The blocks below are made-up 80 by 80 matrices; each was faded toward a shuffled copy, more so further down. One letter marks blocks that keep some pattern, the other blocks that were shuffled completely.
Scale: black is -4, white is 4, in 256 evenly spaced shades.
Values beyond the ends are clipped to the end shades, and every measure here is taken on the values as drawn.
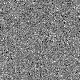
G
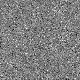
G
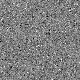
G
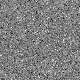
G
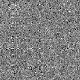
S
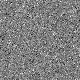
G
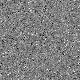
G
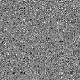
S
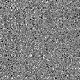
S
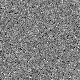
G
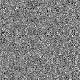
S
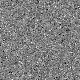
G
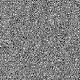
S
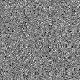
S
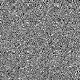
S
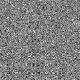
S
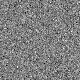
G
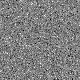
G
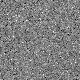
G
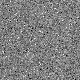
G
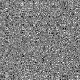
S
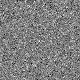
G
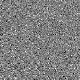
S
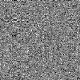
S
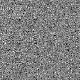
S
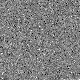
G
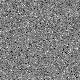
G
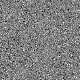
G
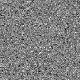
S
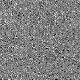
S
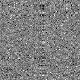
S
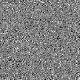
S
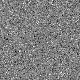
G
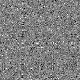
S
